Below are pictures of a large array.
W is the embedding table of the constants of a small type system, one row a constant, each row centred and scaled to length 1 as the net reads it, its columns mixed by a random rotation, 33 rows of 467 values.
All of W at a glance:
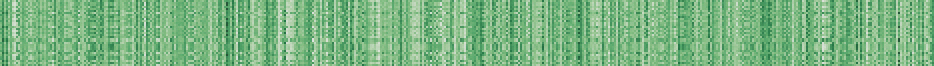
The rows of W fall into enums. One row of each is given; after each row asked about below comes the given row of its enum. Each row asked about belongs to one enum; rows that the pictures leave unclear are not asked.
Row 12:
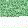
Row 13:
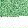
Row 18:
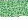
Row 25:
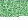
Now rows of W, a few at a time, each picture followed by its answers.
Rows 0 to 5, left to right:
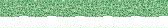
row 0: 18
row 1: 12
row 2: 12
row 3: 18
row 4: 12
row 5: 25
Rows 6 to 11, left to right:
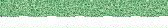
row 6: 13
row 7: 25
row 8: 18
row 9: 12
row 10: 25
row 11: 12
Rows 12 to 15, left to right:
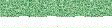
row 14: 25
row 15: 12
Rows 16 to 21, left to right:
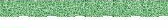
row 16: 25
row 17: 12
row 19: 13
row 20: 13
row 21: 25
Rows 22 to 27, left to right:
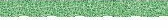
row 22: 18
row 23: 18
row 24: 18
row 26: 13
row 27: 12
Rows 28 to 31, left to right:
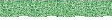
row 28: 25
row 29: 25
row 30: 13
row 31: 18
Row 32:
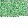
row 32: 13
